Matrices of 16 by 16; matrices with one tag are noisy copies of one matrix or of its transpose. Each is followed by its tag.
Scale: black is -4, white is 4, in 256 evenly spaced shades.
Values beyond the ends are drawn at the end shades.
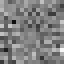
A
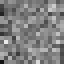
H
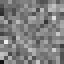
H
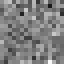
A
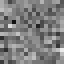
A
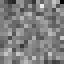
H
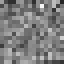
H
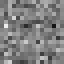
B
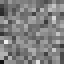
H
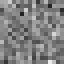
A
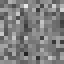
B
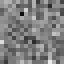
A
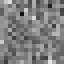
A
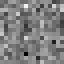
B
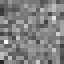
H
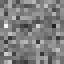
B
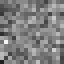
H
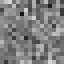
A
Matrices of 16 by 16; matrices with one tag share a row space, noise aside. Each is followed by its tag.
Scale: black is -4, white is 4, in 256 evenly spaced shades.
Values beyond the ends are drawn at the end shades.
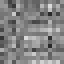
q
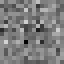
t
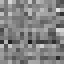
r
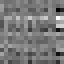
r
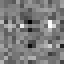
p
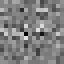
t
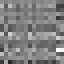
r
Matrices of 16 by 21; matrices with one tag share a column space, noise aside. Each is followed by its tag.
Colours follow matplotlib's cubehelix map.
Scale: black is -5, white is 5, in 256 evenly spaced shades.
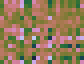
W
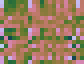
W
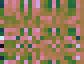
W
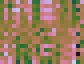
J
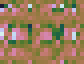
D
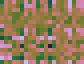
W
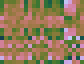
W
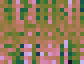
J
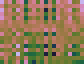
J
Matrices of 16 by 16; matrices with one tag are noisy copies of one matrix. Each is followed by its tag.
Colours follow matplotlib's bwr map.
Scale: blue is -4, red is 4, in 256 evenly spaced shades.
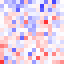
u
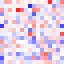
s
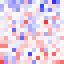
u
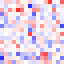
s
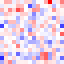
s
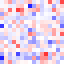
s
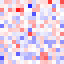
s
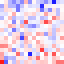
u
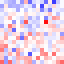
u
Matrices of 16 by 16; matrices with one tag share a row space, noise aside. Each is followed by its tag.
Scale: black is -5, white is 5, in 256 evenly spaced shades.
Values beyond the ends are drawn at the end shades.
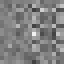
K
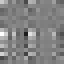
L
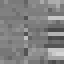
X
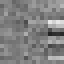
X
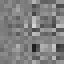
K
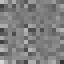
L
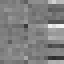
X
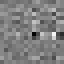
K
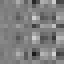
K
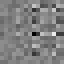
K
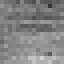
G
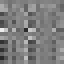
L
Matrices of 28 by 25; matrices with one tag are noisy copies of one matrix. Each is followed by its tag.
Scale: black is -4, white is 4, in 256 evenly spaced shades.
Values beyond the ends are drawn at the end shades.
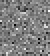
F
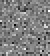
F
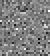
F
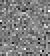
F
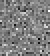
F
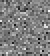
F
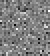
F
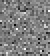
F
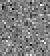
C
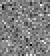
C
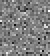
F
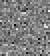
F
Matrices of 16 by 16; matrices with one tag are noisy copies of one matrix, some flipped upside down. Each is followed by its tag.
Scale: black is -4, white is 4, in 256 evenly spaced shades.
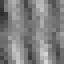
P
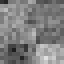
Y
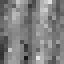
P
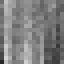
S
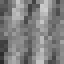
P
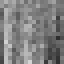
S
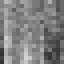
S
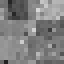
Y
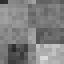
Y
